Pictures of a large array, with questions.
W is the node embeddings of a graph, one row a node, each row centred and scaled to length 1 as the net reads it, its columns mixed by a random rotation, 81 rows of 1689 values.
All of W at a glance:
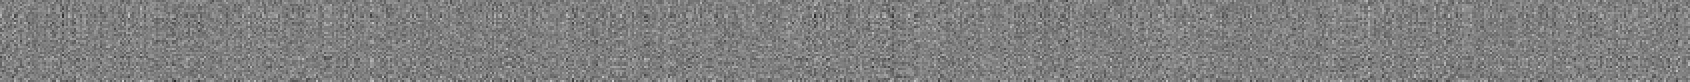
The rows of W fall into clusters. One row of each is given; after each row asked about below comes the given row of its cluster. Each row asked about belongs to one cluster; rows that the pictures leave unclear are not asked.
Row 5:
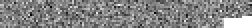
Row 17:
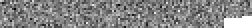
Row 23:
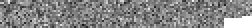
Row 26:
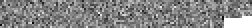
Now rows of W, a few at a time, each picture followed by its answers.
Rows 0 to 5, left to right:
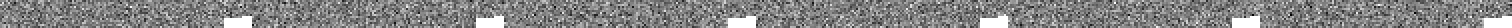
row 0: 5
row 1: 26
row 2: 5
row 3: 26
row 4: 23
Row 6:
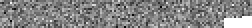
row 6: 17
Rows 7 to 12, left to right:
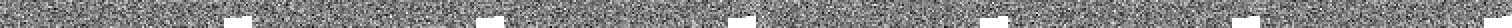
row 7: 23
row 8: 17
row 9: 23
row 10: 5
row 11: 23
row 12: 23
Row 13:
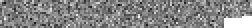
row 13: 17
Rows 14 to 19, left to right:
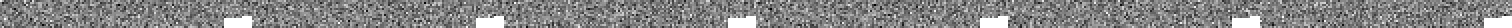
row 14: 17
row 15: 17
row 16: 17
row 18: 26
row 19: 23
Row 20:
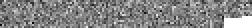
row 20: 26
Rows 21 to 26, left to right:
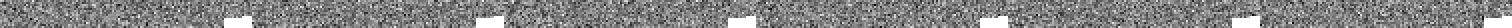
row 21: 17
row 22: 23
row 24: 17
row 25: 23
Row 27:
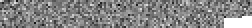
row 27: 17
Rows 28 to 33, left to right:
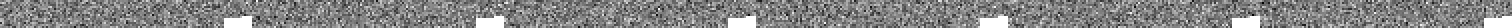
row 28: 23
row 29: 26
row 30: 23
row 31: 5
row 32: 23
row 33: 17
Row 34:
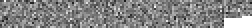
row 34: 26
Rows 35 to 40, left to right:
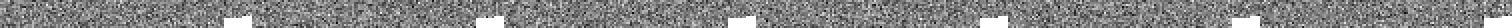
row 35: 23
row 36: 17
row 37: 23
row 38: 17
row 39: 5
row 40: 26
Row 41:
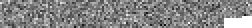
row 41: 23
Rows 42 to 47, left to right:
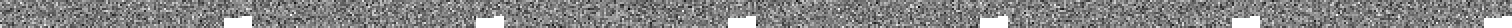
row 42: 23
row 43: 26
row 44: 17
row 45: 26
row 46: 23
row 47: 17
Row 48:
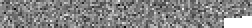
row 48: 17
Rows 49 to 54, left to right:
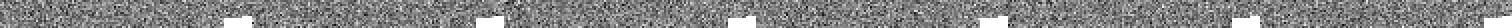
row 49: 5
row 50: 23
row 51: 17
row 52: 5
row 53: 26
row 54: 23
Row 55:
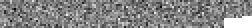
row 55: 17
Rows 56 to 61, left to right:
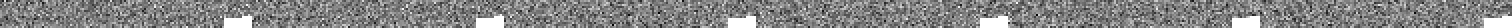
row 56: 26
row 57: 26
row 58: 5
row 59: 5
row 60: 23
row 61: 5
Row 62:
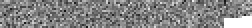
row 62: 23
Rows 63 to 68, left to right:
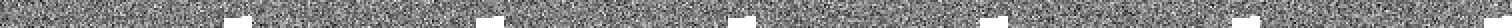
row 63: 26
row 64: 23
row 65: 26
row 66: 5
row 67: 5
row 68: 17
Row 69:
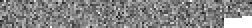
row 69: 26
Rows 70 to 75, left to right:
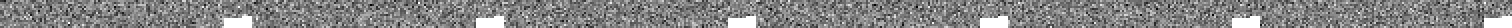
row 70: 5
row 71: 17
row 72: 23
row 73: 17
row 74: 17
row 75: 26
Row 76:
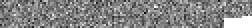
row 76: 26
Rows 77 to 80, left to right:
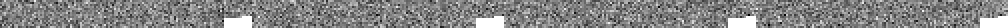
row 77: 26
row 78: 5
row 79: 23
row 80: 23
